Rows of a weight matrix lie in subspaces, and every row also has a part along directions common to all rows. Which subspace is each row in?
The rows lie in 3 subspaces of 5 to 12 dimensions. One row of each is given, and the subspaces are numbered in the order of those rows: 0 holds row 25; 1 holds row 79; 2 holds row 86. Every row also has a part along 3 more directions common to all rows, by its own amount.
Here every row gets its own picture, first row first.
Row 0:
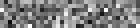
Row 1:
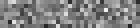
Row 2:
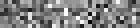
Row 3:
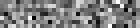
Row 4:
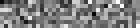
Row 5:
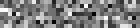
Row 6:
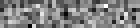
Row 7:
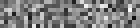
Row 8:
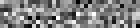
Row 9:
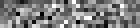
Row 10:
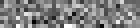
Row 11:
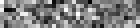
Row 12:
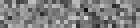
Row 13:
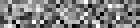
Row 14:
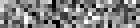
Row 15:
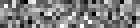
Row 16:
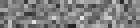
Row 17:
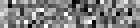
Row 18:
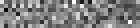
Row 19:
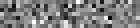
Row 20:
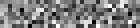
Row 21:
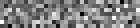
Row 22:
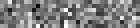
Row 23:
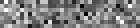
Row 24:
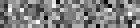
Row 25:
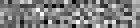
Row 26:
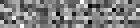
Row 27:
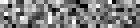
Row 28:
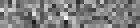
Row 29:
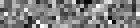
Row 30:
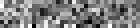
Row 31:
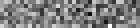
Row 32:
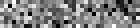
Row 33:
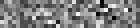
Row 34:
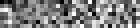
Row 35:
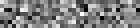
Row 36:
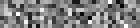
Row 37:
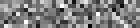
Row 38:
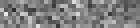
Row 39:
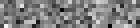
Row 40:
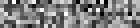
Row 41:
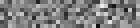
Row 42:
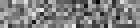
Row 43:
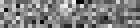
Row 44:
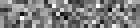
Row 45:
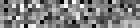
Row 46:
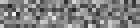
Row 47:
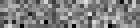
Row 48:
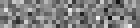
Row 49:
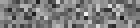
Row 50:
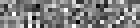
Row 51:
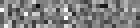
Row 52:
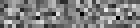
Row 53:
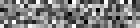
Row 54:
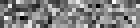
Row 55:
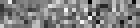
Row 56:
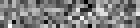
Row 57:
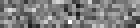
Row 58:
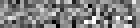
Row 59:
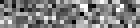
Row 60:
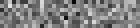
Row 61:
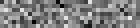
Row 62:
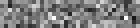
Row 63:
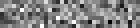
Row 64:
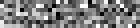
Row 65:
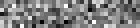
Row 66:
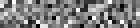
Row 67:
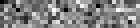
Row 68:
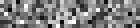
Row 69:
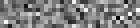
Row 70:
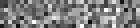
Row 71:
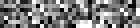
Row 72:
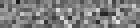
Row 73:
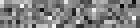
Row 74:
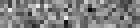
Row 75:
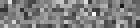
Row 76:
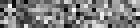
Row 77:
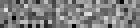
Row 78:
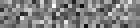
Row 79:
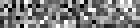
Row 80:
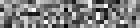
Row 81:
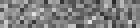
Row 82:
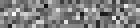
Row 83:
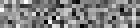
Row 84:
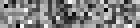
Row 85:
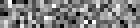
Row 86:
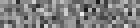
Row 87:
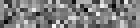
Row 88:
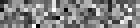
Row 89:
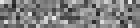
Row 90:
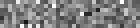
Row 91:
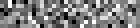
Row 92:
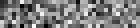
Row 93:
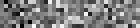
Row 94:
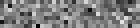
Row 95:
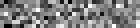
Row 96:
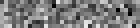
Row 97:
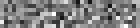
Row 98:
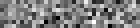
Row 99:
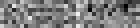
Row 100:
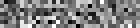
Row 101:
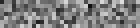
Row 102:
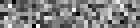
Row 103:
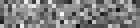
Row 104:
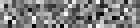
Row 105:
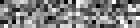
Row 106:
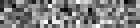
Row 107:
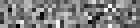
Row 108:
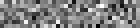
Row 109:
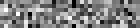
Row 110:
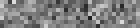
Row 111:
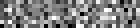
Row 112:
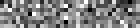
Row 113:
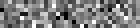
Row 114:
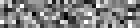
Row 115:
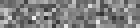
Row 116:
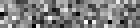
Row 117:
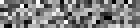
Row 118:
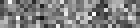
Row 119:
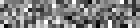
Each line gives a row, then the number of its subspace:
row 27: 1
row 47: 2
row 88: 1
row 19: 1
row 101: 2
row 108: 0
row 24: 2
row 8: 0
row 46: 1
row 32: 1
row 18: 1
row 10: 2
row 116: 1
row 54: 1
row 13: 2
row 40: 2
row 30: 0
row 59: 2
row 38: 1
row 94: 1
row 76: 1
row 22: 1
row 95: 0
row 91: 1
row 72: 2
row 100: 0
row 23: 0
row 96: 2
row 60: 1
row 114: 1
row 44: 1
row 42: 2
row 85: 1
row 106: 1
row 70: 2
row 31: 2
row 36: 0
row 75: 0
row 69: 2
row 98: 2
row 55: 0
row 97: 2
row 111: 2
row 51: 0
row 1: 0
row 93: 0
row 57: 1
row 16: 2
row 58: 2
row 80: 0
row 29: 0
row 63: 2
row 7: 2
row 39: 0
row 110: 0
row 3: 0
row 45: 1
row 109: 2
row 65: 1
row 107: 2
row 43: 1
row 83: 0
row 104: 0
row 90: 2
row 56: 0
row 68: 2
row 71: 0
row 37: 0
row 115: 0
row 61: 0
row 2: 0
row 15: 0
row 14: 1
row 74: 1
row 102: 1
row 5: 0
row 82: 2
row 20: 2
